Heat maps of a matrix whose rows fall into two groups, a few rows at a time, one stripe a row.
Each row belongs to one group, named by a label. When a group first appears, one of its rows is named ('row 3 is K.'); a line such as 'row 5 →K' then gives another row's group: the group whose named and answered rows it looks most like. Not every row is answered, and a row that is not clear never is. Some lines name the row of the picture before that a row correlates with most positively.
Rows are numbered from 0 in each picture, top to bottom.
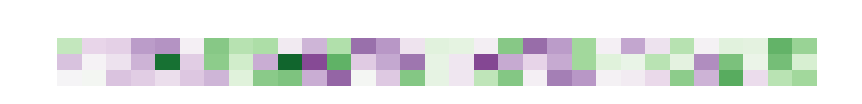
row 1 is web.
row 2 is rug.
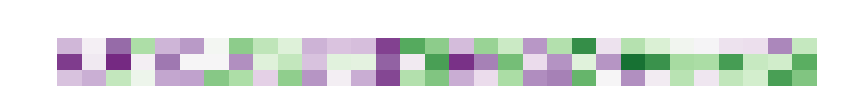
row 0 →rug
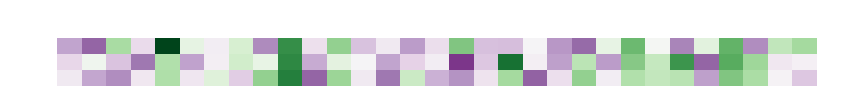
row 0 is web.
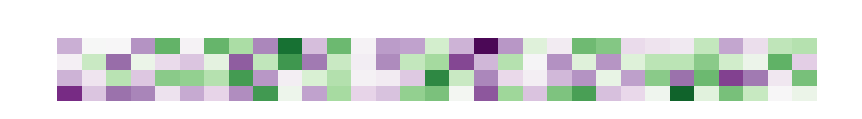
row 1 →rug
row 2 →web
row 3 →rug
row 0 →web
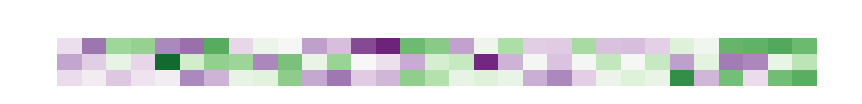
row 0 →rug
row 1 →web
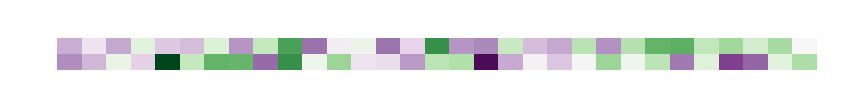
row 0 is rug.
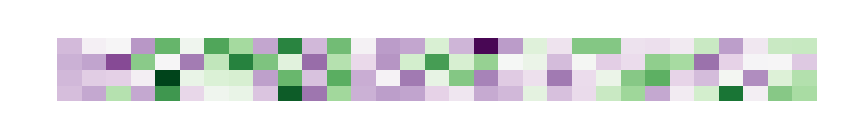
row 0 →web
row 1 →rug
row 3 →web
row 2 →web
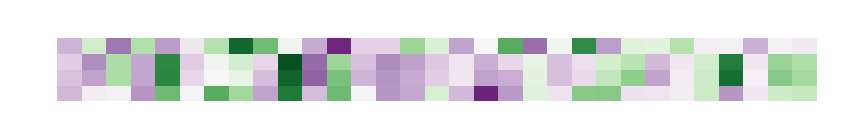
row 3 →web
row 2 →web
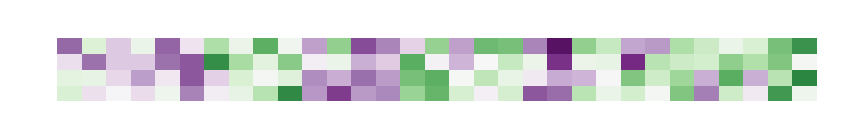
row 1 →rug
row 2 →rug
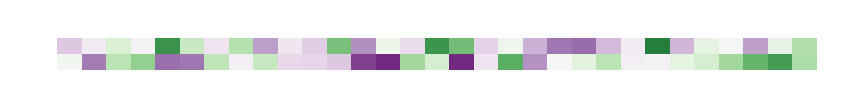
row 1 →rug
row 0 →web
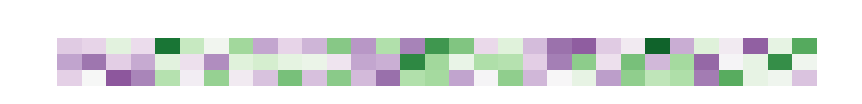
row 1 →rug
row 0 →web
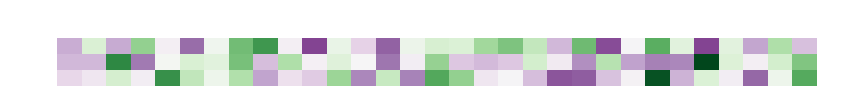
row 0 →rug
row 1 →web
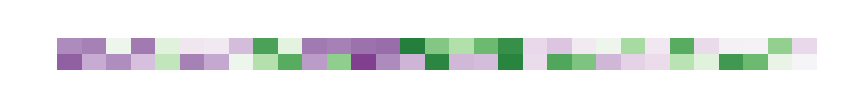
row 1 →rug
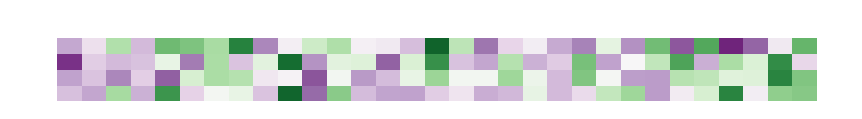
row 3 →web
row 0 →web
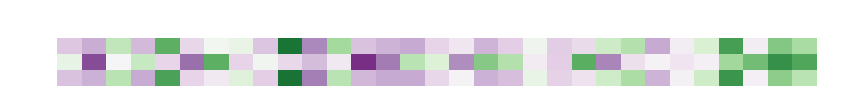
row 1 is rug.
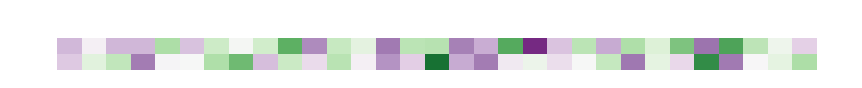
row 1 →web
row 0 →rug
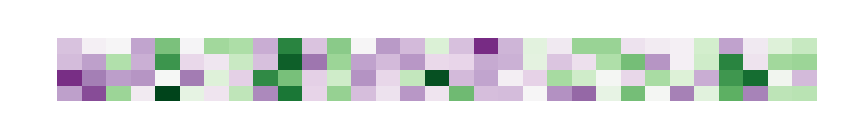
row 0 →web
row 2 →rug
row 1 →web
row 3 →web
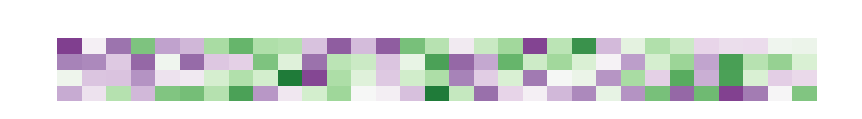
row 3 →web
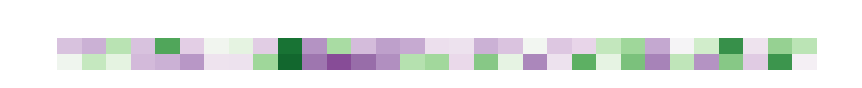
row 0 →web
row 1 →rug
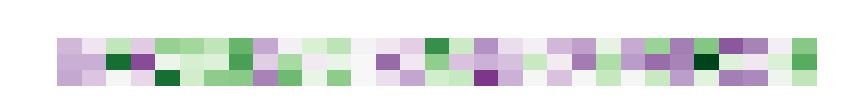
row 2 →web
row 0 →web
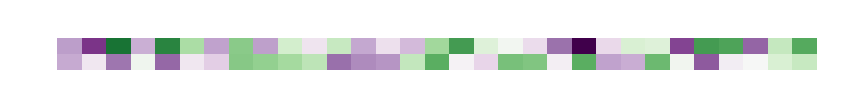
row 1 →rug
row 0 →web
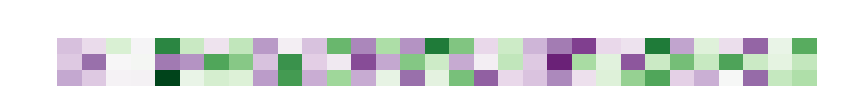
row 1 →rug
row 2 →web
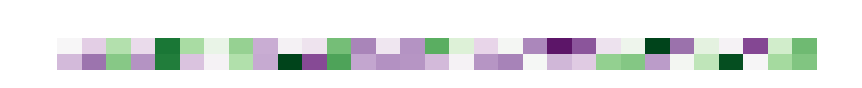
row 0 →web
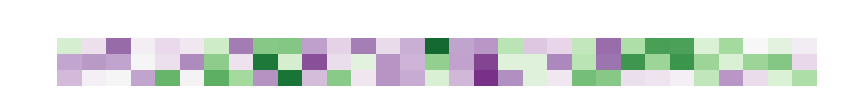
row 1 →rug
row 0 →rug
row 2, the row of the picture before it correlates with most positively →1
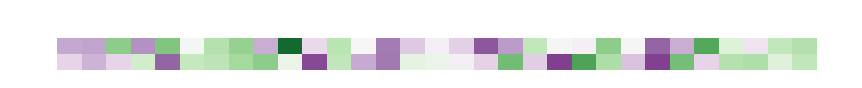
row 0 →web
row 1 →rug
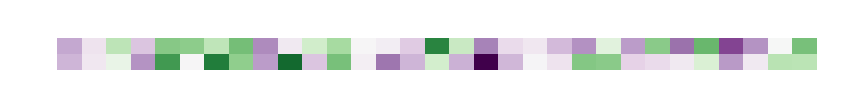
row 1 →web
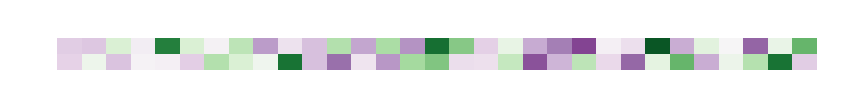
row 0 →web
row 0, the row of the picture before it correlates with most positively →0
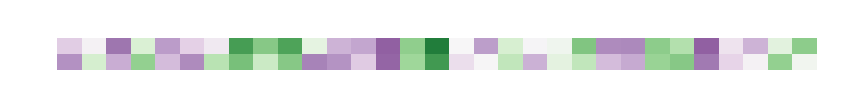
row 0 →rug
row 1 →rug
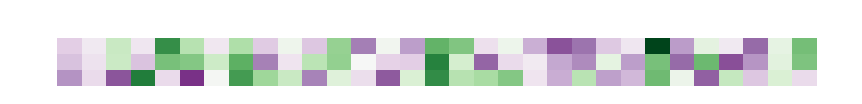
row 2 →rug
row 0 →web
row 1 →web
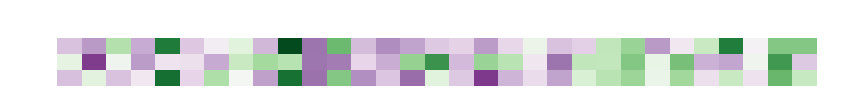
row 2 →web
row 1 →rug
